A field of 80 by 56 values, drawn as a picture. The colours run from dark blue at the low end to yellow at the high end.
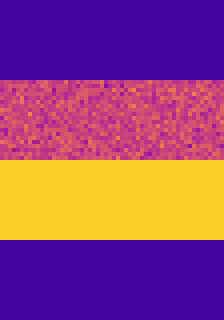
The table splits into 4 rows of 1 panel. Panel 1,1: very low, flat. Panel 2,1: middling, fine-grained. Panel 3,1: very high, flat. Panel 4,1: very low, flat.
